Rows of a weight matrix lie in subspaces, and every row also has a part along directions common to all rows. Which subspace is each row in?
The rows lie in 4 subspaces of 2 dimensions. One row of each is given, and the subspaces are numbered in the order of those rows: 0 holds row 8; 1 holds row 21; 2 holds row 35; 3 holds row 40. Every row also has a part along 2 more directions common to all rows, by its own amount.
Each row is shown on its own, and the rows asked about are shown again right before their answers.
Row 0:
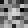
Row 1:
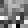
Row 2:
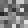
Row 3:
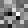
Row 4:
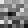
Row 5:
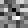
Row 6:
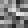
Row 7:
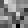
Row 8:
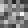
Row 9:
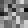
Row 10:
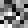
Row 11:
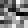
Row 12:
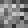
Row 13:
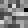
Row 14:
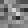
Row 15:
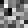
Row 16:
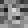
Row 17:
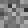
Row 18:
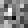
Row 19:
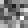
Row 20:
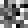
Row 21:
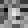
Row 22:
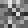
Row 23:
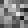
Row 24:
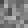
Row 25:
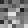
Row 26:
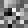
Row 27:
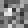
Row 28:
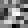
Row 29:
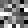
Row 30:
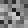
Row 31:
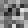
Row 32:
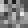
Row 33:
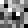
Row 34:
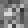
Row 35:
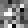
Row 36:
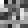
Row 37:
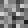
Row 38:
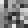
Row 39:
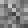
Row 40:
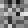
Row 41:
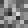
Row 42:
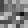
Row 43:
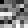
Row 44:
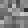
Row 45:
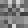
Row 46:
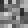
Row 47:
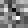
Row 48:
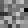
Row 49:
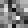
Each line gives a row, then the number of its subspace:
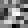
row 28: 1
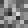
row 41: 2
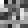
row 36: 0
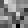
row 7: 0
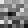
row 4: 1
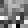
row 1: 0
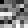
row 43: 1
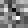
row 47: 1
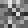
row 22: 3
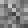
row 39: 3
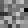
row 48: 3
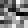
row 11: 3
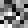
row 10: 2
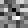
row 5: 1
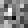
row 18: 2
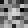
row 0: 1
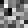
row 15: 2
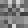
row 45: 3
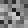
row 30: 0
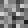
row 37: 1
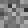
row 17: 3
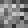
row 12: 0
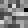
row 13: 3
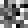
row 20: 2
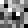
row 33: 2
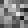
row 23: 0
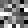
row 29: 3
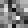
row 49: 1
